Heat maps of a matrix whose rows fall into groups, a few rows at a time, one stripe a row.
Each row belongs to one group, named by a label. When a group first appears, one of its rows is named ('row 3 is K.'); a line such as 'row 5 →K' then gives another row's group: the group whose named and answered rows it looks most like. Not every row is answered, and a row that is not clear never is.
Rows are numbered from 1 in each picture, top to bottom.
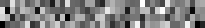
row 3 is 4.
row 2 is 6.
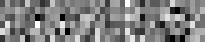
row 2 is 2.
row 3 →6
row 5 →4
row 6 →2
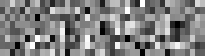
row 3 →6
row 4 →2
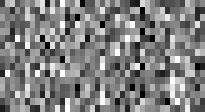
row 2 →4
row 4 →2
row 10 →4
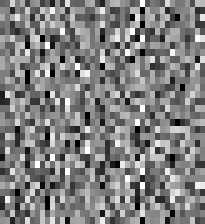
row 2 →4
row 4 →4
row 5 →2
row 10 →2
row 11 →6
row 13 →2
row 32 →4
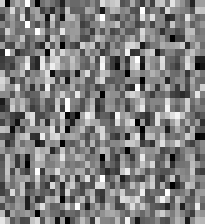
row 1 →6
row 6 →2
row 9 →4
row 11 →6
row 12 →4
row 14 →2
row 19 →4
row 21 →6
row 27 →2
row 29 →6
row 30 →2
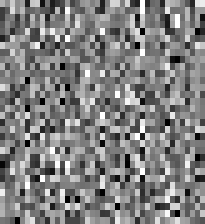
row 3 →2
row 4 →2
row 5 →4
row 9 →2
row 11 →6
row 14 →2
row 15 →6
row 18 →2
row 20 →4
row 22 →4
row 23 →4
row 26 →4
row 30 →2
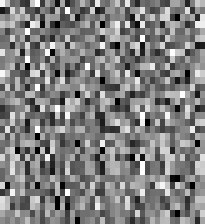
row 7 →4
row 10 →6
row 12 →2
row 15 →2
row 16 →4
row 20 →6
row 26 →2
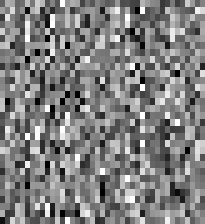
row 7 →4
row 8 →6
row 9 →6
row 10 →2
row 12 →6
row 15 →6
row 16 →6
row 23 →2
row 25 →2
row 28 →2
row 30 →6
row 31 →6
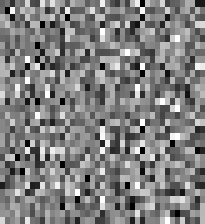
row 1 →4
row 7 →6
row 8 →6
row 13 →2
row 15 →6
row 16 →2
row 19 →4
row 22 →4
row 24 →6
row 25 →4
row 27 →4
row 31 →2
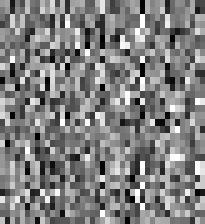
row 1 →4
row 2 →4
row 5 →2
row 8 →6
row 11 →4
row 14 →6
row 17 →4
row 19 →2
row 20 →6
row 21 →6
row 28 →4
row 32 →6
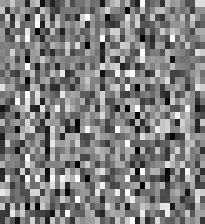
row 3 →6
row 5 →6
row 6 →6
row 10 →6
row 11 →2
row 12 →6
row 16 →4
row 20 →2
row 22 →2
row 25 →2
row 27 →4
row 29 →2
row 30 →6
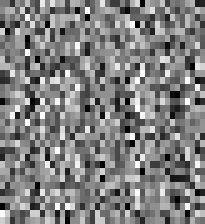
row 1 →4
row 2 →6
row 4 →2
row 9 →6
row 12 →4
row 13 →2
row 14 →2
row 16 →2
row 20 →2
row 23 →2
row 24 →2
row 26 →2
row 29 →2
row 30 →4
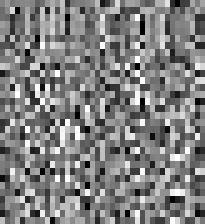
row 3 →4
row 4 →4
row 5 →4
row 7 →4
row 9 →2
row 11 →4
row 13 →6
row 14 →2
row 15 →4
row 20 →2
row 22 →4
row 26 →4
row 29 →2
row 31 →4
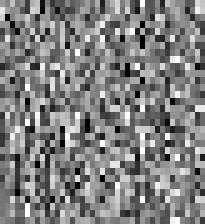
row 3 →6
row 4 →4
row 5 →2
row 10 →4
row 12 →4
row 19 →2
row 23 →2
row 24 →6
